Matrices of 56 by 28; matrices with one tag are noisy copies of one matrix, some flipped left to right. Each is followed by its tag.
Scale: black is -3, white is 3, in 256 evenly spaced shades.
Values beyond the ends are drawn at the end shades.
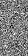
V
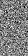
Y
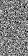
Y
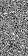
V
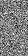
V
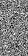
V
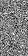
V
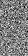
Y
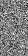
V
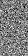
Y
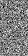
Y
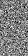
Y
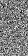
Y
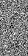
V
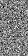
Y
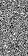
V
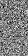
Y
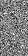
V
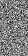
Y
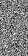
V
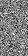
V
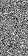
V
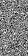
V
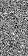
V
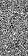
V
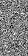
V
